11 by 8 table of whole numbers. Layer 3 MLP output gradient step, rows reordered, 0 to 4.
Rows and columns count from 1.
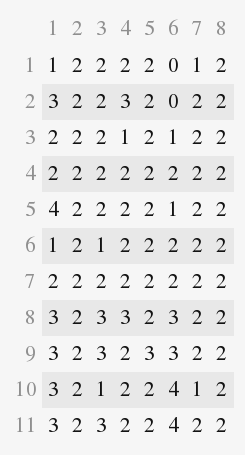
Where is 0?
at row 1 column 6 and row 2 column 6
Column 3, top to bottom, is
2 2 2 2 2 1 2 3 3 1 3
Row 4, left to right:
2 2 2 2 2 2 2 2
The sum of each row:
12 16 14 16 17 14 16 20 20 17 20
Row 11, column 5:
2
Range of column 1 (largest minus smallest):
3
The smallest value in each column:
1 2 1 1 2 0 1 2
